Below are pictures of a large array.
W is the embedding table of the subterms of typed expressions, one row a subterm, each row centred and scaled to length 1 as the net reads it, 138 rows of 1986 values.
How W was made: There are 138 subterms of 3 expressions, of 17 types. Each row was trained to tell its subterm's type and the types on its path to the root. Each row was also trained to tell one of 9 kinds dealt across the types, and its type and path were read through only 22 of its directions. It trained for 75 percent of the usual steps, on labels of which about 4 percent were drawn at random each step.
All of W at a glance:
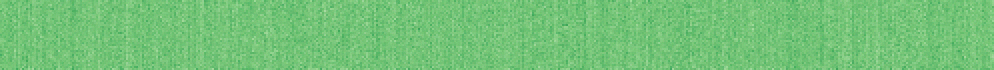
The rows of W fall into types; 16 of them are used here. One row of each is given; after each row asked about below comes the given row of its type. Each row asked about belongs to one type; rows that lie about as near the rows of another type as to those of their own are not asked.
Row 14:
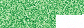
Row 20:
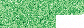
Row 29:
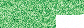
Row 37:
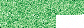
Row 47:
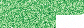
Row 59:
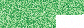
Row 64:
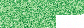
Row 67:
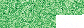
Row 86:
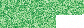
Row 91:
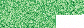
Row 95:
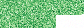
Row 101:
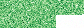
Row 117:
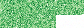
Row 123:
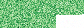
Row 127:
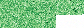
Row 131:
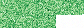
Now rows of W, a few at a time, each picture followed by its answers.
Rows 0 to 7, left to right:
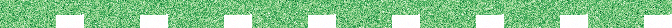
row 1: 131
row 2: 123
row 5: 64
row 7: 37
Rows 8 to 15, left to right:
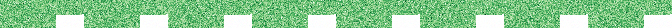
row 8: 117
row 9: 86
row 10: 59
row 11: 29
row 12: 64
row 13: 67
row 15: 101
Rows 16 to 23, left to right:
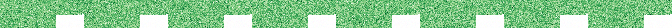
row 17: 101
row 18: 123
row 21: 64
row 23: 127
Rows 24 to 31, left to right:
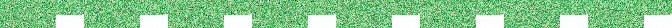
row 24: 67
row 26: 20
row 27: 127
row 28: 37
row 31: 47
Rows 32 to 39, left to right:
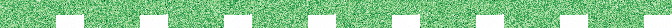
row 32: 20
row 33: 29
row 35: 47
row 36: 47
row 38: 37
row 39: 67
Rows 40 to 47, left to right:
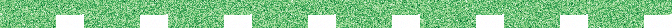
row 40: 59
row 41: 29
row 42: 59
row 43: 20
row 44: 95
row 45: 20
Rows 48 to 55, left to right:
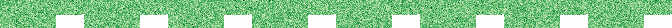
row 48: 95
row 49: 47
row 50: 95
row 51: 123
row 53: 14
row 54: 117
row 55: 101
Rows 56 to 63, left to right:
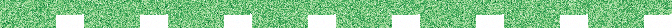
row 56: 47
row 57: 29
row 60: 37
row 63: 91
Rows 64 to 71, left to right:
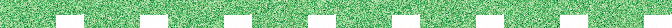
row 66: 95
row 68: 14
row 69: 86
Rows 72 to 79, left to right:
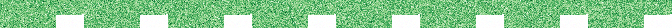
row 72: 91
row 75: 101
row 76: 14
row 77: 117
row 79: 29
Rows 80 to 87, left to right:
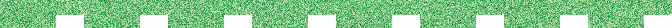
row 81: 131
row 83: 47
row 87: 37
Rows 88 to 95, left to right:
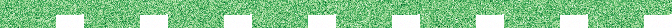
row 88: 123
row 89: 127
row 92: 64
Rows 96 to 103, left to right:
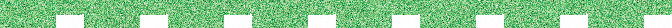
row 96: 131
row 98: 117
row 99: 86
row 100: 101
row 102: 59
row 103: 20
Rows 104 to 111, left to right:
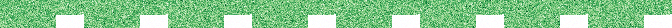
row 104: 37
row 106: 64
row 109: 29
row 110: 91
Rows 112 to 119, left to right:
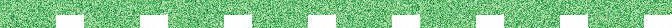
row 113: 37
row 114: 86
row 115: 123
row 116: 101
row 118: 91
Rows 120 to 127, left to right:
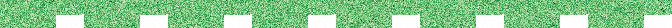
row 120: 127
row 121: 14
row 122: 20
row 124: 29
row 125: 14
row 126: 131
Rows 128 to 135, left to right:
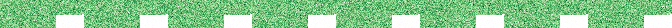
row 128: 20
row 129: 64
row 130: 101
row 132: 127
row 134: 64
